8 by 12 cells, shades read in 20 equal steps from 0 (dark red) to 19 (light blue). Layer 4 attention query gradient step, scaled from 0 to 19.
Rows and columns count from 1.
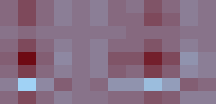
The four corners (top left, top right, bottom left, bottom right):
9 10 9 11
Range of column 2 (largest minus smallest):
19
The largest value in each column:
11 19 12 12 10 11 13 13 17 14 13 11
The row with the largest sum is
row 7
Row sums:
112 109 116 111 95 108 143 110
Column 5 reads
10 10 10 10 10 10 10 10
